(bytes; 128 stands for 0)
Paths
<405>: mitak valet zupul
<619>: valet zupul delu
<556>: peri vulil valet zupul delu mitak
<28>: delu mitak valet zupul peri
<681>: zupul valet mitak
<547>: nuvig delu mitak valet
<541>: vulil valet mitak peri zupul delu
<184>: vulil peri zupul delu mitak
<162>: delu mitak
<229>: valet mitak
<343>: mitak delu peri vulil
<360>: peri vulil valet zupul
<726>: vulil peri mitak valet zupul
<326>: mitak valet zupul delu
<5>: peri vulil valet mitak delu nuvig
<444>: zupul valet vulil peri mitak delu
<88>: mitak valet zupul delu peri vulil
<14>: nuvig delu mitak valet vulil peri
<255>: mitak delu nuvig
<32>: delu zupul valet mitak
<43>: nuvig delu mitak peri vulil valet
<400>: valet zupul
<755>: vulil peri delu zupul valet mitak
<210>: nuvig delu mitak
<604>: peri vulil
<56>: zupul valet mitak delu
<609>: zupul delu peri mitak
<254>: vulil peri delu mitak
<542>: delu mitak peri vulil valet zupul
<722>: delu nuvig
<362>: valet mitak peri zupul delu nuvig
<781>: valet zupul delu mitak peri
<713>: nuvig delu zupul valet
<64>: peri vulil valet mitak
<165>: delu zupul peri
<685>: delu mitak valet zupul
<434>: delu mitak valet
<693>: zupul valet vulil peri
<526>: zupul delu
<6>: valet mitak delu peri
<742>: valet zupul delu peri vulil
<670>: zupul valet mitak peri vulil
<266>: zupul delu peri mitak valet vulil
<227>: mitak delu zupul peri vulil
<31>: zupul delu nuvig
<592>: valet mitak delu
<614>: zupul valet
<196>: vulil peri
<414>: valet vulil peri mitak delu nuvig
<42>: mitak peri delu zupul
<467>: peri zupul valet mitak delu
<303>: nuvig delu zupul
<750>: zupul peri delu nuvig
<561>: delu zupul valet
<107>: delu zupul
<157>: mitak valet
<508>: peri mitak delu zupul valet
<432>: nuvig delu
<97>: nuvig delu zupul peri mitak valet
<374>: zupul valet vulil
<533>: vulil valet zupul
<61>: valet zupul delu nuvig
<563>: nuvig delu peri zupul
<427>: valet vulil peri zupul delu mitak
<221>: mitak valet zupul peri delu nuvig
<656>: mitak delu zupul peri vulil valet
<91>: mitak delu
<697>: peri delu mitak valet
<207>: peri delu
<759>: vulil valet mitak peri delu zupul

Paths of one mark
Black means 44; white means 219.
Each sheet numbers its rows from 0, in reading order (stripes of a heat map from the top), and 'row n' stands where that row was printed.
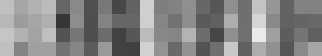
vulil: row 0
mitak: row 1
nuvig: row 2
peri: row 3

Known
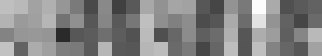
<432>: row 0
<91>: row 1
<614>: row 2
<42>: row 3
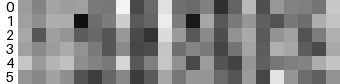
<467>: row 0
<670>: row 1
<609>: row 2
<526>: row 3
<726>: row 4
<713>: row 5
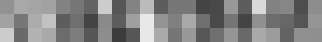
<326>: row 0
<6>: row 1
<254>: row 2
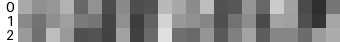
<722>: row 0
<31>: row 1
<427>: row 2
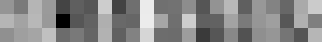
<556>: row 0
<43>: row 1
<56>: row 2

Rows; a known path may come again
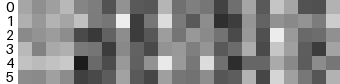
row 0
<526>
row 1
<541>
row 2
<713>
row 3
<107>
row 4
<14>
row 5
<561>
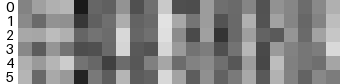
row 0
<374>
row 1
<697>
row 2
<444>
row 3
<508>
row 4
<400>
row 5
<343>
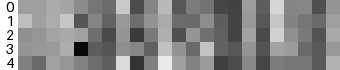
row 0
<326>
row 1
<405>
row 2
<619>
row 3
<434>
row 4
<362>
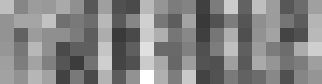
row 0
<207>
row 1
<56>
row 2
<750>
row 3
<556>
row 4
<97>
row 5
<414>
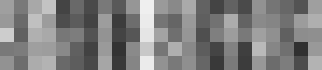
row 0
<6>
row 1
<427>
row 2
<254>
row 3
<61>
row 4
<781>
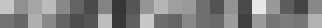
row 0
<303>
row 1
<742>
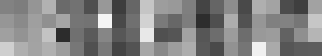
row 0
<31>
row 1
<467>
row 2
<681>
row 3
<432>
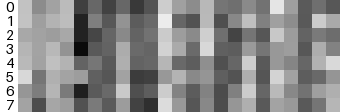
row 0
<210>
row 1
<64>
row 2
<547>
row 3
<43>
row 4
<360>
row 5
<563>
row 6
<656>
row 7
<609>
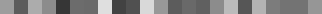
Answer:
<227>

